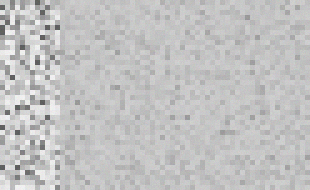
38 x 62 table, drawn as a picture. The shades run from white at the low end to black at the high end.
No overall slope runs across the table. Fine speckle covers the field. There are no regular stripes. The right part is calmer, past a seam about 20% of the way across. The values are skewed, with a long tail toward high values.
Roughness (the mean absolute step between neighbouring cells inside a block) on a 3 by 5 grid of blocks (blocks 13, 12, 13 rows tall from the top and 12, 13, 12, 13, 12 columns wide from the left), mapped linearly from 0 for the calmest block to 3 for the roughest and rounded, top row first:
3 0 0 0 0
2 0 0 0 0
2 0 0 0 0
